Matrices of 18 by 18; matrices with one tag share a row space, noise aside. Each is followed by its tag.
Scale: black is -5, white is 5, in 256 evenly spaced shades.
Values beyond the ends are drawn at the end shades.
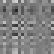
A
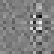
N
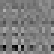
A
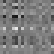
A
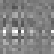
A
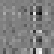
N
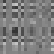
A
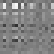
A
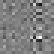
N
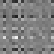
A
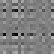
A
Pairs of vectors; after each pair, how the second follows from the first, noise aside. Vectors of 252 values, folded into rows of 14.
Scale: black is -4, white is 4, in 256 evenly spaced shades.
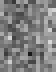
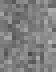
shrunk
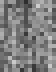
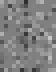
partly zeroed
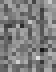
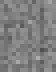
shrunk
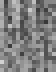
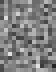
shuffled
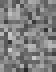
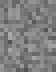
shrunk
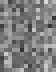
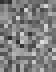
shuffled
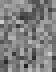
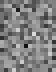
shuffled
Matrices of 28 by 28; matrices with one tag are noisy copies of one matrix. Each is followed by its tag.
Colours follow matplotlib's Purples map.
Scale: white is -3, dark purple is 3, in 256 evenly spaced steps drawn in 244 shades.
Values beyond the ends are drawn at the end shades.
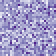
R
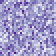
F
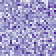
R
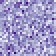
F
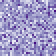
R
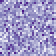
F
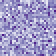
R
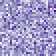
R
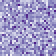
R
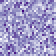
F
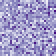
R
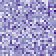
R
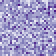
R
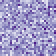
R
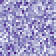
F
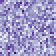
F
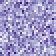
F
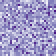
R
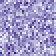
F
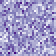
F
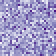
R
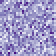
F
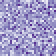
R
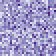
R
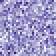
F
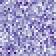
F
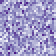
F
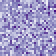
R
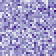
R
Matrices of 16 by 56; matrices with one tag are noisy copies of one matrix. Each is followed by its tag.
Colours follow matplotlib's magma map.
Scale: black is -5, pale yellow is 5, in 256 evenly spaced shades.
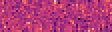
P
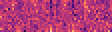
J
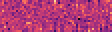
P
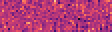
P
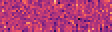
P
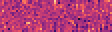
P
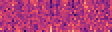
J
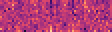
J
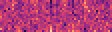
J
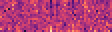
J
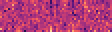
J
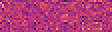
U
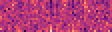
J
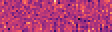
P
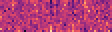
J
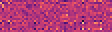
U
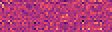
U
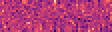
P
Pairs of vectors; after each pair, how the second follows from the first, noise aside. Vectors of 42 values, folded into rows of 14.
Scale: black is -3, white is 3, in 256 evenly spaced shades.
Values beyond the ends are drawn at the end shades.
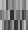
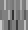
partly zeroed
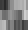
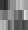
copied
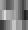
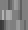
partly zeroed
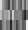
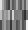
copied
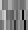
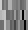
copied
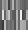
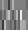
partly zeroed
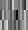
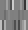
partly zeroed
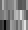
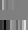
partly zeroed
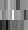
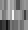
copied
